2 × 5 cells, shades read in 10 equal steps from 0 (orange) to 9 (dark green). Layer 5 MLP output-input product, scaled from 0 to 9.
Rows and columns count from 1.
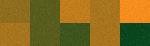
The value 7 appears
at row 2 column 3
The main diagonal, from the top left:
4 6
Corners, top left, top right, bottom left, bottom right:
4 0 3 9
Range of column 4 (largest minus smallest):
0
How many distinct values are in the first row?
5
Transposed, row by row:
4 3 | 6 6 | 2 7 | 3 3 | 0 9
